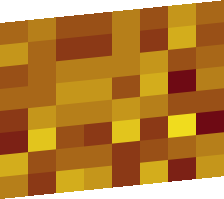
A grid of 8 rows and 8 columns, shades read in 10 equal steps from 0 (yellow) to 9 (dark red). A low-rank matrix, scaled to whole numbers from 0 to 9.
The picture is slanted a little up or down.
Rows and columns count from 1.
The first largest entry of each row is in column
3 3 1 7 1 8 5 7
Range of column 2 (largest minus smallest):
6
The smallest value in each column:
2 1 2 3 1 2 0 3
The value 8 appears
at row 6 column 1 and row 8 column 7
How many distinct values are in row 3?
4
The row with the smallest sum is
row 8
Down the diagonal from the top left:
5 5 4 3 3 7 5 3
